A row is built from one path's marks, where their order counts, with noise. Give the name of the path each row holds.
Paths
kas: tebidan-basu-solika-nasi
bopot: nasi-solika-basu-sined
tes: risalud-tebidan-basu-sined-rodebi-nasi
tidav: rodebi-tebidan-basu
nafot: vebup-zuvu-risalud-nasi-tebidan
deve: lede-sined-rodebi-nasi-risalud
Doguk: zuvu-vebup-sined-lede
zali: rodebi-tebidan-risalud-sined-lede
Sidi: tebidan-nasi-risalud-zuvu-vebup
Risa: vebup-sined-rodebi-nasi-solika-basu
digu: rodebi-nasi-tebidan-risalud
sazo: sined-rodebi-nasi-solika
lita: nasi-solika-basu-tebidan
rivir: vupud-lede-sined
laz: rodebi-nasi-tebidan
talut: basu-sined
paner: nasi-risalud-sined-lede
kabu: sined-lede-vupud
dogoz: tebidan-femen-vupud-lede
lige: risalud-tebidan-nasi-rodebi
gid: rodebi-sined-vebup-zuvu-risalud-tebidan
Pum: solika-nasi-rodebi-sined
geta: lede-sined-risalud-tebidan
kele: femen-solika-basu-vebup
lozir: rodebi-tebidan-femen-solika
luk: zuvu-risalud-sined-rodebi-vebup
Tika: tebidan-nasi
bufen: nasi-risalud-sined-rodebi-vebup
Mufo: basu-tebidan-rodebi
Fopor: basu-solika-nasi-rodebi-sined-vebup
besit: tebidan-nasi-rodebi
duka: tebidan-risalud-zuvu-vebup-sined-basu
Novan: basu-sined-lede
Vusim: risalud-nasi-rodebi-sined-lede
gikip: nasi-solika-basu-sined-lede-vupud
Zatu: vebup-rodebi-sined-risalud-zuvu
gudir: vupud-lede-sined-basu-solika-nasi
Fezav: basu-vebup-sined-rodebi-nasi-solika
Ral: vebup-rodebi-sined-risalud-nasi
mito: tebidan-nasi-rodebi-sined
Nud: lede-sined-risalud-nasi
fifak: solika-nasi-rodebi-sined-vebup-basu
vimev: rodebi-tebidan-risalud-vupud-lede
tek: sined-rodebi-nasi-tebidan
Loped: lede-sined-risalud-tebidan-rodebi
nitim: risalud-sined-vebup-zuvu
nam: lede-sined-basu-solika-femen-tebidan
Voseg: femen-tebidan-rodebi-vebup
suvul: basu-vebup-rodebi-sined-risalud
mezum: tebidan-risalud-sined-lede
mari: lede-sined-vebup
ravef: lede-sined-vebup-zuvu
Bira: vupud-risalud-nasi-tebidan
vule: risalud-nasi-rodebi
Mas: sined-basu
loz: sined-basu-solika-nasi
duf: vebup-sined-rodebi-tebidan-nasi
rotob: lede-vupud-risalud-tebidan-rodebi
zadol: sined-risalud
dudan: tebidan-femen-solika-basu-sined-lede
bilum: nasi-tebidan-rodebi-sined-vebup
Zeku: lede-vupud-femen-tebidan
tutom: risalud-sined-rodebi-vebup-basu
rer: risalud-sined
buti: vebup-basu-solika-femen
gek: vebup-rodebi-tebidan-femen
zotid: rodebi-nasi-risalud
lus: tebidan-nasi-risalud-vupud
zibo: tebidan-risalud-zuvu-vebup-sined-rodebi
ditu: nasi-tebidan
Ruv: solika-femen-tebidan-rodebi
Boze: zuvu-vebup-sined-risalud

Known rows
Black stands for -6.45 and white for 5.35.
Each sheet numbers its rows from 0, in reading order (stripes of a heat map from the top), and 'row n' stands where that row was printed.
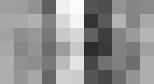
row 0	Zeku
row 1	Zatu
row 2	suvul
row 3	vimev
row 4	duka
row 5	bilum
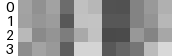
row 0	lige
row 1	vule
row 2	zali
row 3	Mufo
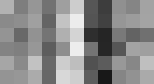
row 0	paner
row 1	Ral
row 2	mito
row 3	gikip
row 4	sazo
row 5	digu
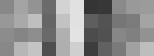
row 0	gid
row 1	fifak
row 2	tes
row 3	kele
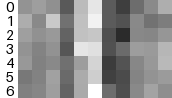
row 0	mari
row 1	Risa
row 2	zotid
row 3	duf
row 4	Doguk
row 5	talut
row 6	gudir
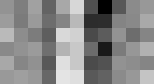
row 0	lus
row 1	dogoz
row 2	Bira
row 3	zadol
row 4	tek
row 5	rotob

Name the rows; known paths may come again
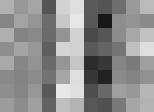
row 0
Fopor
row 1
geta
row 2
dudan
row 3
Mufo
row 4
vimev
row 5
rer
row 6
duf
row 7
besit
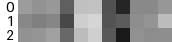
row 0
zotid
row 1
Tika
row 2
deve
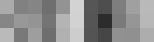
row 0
Novan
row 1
Boze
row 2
Vusim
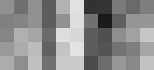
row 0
Pum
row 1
kabu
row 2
Loped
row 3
fifak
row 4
Fezav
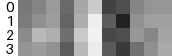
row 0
talut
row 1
Nud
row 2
ravef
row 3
mari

